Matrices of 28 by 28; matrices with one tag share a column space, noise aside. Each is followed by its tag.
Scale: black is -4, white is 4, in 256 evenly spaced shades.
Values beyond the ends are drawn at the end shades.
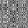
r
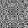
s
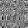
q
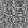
r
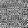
s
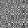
s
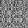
r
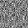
q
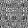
q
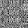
r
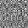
q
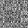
r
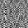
s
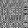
s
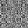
r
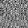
q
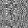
q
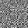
s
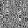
r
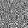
s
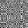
s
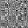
q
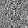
q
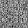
r
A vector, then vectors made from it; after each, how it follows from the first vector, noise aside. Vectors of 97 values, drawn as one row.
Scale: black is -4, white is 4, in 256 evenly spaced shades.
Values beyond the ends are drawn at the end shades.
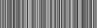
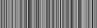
negated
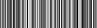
scaled up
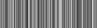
sign-scrambled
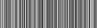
wrapped around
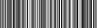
scaled up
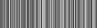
wrapped around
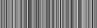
negated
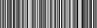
scaled up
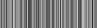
negated
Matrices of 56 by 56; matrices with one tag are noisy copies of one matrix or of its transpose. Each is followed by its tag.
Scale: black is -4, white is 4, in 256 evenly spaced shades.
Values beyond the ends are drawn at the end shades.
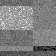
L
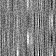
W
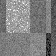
L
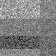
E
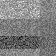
E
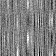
W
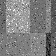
L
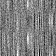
W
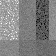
E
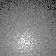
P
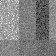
E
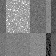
L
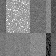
L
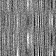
W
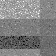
E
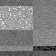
L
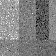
E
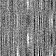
W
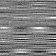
W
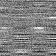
W
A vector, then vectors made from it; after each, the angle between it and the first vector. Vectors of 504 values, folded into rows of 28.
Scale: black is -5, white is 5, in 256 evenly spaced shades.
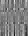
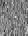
partly opposed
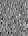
orthogonal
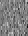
partly aligned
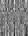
nearly parallel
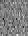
orthogonal
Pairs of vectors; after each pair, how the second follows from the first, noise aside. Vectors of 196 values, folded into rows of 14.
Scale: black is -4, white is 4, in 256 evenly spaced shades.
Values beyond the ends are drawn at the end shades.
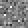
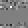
partly zeroed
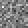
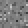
partly zeroed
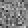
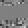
partly zeroed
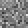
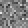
reversed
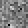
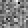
reversed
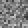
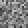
reversed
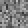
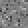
partly zeroed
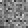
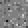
partly zeroed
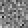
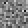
reversed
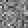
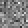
reversed
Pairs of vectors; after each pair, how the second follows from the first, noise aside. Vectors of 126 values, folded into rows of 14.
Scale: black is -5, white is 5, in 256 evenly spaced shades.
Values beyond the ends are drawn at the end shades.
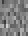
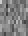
shuffled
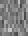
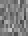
copied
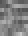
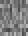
shuffled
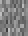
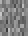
copied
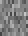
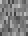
copied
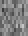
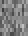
copied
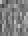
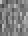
copied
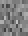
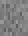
shrunk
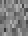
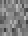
copied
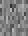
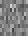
negated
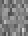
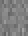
shrunk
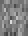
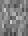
copied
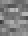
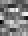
scaled up
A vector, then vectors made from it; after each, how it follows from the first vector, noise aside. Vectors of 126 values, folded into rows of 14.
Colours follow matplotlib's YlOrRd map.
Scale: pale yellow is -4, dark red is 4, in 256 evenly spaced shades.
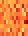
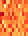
reversed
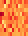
reversed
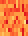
sign-scrambled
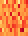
wrapped around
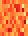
sign-scrambled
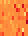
partly zeroed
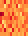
reversed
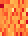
wrapped around
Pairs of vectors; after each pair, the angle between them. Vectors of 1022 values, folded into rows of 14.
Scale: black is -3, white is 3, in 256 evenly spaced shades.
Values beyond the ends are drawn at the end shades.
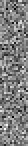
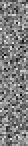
partly aligned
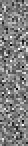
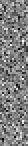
nearly opposite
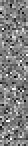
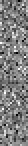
partly aligned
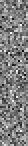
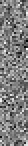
partly aligned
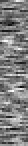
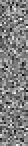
orthogonal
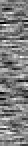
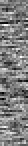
nearly parallel
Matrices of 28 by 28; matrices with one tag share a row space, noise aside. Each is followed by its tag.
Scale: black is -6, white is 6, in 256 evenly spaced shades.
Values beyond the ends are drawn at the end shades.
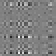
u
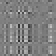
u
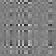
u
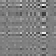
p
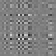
u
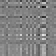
p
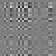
u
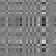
p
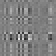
u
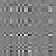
u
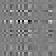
u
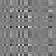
u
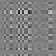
u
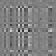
u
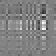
p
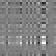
p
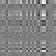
p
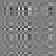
u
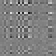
u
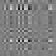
u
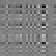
p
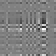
p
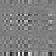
u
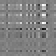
p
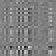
u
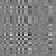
u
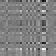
p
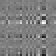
p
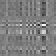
p
